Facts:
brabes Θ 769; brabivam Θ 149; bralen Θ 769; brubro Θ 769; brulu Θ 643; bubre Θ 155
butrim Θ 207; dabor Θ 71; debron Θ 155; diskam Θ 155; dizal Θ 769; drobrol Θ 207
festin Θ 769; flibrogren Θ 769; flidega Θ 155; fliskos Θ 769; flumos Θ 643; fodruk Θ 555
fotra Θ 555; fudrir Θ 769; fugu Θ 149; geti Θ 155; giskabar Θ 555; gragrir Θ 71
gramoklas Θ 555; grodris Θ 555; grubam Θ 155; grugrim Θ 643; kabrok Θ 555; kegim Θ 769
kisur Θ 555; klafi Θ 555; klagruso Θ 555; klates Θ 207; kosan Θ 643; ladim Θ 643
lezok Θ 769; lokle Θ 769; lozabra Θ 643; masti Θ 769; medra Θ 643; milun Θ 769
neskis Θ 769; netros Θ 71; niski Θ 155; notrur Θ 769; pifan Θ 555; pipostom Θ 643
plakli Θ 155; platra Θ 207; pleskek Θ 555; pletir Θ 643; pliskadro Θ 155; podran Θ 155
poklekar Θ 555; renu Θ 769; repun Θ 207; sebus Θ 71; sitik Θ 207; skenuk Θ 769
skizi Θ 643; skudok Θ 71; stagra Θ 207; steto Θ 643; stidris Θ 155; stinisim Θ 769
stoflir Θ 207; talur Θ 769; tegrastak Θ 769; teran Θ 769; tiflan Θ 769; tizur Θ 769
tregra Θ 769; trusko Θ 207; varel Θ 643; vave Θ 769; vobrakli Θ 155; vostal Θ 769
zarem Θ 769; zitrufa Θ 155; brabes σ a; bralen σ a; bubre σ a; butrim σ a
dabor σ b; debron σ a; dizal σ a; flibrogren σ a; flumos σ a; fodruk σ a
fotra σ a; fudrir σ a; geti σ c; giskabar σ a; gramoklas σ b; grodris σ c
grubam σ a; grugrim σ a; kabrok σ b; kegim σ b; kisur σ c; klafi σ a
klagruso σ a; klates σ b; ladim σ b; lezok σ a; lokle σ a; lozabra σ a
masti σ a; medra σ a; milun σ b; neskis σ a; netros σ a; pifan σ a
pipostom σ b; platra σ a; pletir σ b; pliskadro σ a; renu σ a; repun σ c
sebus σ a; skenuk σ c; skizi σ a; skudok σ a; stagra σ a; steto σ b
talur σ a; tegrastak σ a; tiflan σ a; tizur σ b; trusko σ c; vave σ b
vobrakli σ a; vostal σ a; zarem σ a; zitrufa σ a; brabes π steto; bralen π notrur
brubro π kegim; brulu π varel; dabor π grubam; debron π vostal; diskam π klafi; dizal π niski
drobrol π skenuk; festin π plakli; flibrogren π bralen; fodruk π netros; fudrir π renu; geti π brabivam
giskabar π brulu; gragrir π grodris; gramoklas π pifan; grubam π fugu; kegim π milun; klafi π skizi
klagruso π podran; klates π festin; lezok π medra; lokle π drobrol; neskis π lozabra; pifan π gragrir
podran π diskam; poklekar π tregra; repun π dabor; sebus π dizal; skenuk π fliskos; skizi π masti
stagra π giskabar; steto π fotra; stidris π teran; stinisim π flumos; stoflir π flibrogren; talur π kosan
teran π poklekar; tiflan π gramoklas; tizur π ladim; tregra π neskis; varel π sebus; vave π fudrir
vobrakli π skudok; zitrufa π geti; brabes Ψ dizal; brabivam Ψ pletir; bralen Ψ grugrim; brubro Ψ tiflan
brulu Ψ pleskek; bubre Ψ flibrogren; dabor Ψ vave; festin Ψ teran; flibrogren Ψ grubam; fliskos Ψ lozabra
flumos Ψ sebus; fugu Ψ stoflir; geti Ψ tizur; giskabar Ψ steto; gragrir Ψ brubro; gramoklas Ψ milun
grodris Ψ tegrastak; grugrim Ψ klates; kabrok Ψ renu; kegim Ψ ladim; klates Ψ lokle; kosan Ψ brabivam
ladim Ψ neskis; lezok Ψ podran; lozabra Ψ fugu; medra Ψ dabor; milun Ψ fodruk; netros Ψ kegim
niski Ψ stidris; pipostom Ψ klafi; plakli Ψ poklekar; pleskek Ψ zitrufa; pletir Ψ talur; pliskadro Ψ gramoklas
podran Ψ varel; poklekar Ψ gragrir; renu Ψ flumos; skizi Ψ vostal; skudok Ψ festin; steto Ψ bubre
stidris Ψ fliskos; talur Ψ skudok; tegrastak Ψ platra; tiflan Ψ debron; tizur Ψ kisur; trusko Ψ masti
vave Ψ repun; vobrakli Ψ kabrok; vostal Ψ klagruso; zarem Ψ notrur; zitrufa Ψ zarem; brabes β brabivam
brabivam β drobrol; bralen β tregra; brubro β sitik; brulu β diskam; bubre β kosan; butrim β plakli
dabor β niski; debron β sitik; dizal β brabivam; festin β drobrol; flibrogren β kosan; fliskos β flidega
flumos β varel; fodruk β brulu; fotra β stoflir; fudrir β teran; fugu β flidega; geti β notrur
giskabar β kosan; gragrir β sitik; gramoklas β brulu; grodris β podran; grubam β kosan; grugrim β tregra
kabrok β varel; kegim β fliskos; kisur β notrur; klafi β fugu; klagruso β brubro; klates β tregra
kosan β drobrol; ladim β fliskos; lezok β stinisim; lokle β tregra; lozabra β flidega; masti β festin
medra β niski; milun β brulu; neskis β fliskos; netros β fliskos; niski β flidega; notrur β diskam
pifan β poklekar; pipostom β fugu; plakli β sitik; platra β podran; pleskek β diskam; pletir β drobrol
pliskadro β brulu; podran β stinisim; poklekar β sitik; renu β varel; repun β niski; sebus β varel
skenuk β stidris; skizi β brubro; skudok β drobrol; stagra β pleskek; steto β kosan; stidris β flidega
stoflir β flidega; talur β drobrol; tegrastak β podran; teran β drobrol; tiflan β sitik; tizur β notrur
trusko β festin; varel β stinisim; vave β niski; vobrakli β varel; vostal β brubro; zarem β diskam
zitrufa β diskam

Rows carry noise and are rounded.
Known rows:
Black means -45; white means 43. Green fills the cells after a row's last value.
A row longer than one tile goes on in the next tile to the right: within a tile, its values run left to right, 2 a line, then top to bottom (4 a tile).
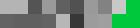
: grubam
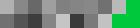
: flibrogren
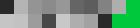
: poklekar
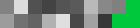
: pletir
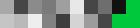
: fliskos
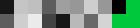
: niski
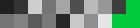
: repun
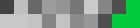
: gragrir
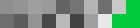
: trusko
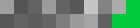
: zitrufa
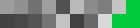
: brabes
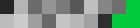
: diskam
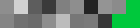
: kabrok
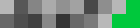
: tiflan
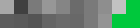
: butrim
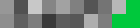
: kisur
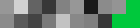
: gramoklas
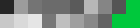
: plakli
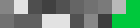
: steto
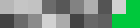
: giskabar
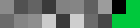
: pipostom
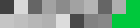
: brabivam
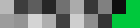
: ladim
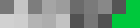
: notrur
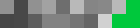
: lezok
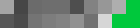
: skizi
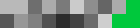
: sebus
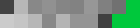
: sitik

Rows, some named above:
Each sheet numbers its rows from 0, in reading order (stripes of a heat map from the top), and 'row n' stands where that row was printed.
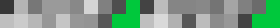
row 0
gragrir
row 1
sitik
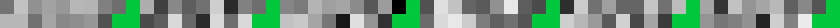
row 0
brubro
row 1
netros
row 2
stoflir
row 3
brulu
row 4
drobrol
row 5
skenuk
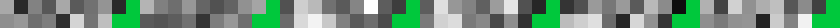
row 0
lozabra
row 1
debron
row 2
brulu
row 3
varel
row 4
flidega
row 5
skenuk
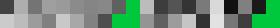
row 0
tregra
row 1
kegim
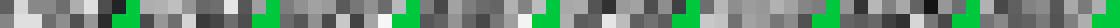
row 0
varel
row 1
stagra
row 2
trusko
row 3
geti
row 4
milun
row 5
brubro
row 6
klafi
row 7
flumos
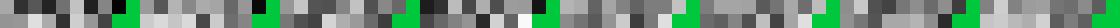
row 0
ladim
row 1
fugu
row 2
tizur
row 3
medra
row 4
skudok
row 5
trusko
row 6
klates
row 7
notrur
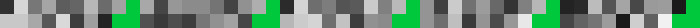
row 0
drobrol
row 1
klagruso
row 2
kosan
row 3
grodris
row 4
medra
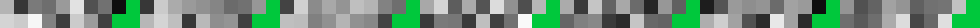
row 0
fliskos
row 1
pleskek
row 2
stinisim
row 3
dizal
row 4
fotra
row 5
stidris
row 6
masti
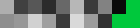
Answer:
ladim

